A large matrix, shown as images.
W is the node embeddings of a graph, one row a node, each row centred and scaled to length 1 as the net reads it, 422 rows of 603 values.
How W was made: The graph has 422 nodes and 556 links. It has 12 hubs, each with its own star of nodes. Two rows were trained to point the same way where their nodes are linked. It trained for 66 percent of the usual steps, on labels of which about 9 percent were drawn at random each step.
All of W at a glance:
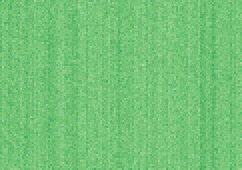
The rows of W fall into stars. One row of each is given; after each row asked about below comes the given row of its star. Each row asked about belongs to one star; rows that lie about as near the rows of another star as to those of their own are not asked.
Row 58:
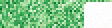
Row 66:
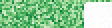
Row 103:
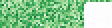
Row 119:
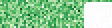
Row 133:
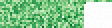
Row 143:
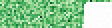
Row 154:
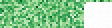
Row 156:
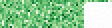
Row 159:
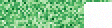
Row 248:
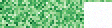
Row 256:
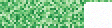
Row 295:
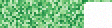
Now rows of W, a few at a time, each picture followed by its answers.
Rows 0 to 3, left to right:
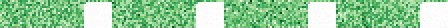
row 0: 248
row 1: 295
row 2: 66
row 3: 66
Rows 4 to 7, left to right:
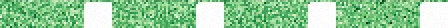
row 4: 66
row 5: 143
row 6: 248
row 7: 133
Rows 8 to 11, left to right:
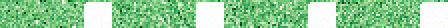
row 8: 103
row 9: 156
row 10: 295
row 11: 154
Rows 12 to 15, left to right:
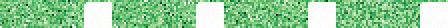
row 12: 103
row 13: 154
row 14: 143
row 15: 159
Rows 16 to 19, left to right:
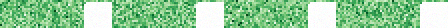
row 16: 154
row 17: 156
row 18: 66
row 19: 154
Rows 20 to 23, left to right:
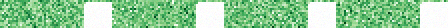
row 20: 248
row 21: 295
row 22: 156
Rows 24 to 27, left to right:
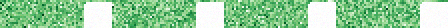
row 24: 248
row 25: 58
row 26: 295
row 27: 248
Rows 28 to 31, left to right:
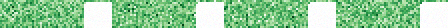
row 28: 256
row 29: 159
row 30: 154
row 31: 256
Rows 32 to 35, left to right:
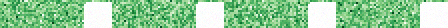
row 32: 156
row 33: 295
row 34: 256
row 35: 256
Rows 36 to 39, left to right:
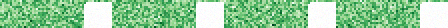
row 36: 133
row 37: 143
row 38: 103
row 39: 66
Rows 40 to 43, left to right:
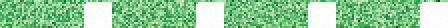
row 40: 156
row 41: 256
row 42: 143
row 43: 156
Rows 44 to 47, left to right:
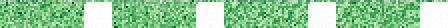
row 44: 143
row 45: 58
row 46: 119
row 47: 119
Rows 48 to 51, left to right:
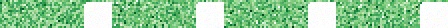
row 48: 295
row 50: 66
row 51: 133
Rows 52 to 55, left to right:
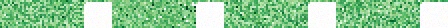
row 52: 156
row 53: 119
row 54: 256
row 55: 133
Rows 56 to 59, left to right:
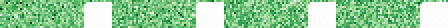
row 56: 154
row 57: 159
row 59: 248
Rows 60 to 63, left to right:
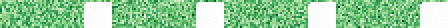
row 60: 66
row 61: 143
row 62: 159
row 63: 295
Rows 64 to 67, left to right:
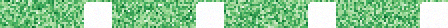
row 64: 66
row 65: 58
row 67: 156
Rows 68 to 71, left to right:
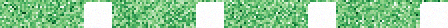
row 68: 156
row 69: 58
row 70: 159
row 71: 143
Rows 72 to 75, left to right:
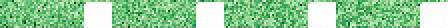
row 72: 256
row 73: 159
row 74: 154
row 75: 159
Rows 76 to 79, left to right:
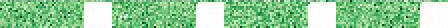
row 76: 248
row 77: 133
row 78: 154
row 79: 133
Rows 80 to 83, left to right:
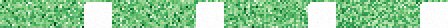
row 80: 248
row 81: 295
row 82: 159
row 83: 66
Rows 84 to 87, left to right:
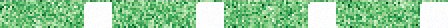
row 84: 295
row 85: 66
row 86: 58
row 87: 143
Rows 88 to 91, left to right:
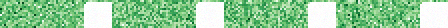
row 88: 154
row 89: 156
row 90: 295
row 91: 66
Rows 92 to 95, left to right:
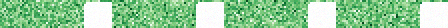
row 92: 119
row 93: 143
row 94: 156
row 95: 133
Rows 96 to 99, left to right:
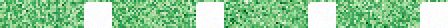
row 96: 133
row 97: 248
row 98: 156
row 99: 58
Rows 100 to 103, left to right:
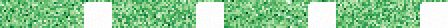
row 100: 119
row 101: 248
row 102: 103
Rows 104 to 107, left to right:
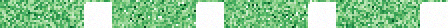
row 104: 66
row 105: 119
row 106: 133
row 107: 66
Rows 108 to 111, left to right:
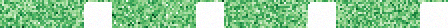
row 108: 66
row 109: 295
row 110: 154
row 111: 133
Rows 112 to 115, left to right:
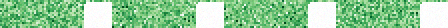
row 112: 103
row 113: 58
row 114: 295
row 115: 66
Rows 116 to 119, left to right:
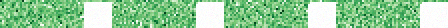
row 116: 248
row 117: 143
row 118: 119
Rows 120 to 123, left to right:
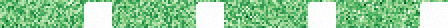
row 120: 256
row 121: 154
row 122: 295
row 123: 133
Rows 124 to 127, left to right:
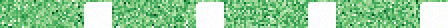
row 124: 58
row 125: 154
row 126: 295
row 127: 66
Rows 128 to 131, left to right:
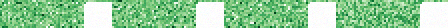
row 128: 154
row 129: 103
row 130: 154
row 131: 295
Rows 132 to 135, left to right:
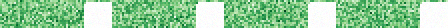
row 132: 143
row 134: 66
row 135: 133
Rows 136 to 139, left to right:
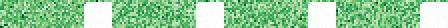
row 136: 58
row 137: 154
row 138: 133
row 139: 119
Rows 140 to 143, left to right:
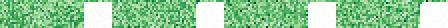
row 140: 58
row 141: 248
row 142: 248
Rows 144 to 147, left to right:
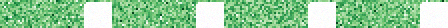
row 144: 159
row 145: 119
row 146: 156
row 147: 256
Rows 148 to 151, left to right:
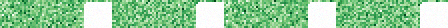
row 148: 156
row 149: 159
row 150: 156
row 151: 154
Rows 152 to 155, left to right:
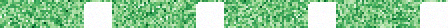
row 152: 66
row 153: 295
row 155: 66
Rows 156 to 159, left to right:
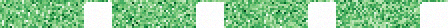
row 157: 256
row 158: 156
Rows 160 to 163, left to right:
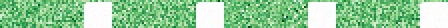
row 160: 58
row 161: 256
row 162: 133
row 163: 156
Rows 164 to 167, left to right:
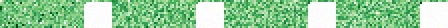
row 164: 154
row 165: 248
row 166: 143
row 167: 159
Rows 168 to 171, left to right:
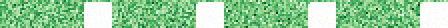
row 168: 119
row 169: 133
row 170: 143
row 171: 103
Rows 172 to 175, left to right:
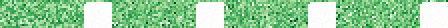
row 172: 248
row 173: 256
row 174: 58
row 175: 295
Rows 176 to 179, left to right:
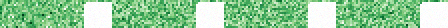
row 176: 154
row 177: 103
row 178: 156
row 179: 159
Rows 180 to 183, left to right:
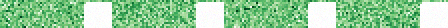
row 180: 248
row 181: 156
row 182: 119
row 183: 133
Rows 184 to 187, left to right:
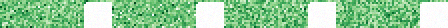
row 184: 256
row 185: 154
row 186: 133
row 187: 143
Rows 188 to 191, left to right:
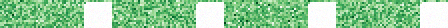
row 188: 58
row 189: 66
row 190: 256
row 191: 156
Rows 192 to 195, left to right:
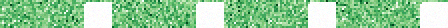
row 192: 58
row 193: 66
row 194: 143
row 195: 248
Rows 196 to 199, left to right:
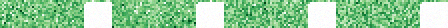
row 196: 156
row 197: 58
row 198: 295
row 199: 295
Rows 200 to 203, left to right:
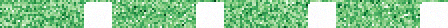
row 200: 133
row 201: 159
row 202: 103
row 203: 248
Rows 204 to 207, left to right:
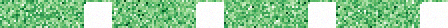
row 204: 256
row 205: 66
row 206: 256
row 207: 295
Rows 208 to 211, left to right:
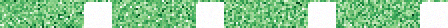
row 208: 133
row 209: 119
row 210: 143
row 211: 103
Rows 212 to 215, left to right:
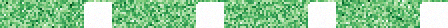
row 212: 295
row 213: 154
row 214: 159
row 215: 143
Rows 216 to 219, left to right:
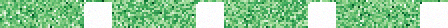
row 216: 159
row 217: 295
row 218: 156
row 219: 159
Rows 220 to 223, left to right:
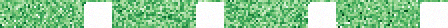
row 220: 256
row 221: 103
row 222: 248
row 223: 143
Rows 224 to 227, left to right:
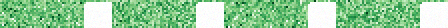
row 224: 256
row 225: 256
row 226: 154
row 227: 256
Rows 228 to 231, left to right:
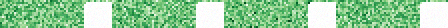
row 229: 156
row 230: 256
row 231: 295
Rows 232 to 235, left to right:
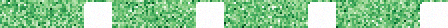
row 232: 159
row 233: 133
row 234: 256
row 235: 103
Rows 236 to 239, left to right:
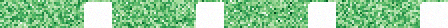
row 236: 295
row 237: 143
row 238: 159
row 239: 156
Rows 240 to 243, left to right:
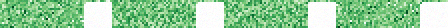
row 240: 156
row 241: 248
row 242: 248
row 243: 58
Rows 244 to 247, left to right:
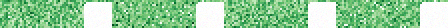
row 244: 154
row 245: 256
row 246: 133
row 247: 58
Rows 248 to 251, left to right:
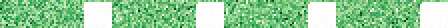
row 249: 66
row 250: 66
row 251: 103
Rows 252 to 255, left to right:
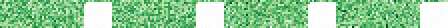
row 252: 133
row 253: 133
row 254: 154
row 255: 159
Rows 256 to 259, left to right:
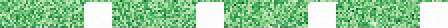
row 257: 256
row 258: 58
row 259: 119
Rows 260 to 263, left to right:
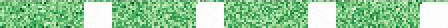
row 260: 133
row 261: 156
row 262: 156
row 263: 256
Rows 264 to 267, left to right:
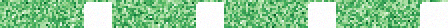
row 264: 133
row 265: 66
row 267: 143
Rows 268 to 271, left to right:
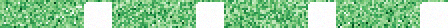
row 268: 133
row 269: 295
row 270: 66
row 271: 154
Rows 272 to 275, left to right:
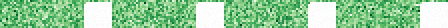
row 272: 143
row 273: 119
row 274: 154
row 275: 119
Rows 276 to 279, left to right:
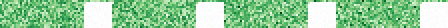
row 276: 156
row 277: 119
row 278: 58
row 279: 66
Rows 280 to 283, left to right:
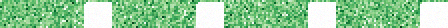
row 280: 154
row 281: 133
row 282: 143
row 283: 143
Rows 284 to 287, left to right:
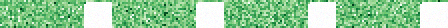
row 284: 133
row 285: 143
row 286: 143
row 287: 159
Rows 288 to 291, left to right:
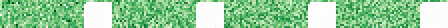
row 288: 154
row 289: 295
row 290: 103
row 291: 159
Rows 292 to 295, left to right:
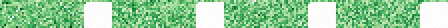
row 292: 154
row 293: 133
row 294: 256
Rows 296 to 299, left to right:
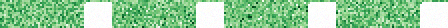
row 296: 156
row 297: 256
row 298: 119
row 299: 256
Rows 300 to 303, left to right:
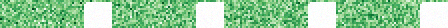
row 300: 66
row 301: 159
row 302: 295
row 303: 66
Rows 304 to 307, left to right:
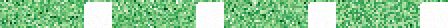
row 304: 103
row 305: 103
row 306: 66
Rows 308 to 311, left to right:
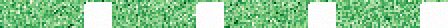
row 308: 159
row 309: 159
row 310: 143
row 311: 156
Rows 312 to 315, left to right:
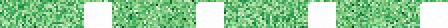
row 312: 248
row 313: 58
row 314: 119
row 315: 159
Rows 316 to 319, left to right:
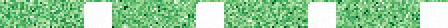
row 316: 159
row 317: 103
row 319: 248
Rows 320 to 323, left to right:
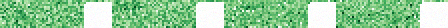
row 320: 58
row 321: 159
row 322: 295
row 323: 103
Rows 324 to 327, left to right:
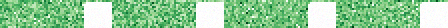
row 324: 119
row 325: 58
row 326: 103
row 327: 159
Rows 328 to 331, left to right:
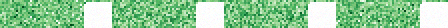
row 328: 159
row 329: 119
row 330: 66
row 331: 143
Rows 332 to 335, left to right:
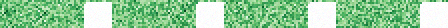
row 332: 119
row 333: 295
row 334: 156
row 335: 133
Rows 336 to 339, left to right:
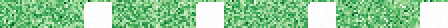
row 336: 66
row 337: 58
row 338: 159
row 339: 143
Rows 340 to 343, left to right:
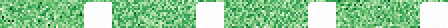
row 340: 295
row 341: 159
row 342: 248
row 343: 248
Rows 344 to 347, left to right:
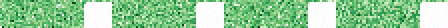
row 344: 143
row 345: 159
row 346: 295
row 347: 133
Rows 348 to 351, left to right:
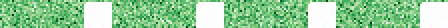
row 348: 66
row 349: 156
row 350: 159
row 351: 256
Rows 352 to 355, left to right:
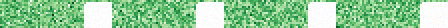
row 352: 159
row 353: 66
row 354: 248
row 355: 156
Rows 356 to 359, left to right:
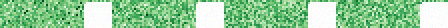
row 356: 66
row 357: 119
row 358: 143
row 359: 154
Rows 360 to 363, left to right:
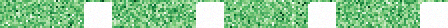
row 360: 159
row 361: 248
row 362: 256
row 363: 156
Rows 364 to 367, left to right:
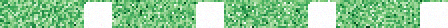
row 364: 154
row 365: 248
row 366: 295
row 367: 256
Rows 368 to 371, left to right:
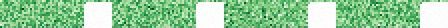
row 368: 133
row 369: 66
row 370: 156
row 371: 248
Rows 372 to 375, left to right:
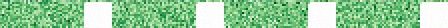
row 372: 143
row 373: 156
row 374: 143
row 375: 156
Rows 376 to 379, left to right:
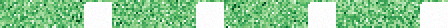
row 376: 58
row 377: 156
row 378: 58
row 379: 103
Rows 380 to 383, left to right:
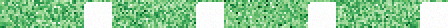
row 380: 66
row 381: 159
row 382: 248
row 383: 133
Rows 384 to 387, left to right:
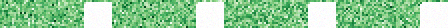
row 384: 143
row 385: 156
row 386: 119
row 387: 154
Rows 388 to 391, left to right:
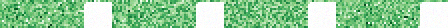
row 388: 156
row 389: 256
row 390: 156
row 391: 133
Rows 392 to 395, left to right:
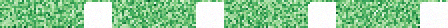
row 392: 133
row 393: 295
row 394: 256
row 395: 248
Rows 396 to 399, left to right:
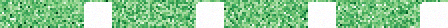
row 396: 256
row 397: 156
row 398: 248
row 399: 58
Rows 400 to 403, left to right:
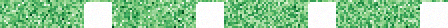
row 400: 66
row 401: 58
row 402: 159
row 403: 154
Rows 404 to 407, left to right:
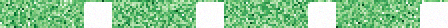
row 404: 143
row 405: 248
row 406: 295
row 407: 103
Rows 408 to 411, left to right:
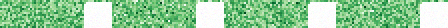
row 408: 133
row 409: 156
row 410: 143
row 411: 119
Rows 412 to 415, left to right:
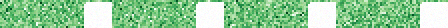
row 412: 248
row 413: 119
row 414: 256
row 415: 256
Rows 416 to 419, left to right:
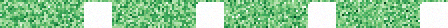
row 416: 248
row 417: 154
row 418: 133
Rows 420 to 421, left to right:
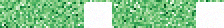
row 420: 256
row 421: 143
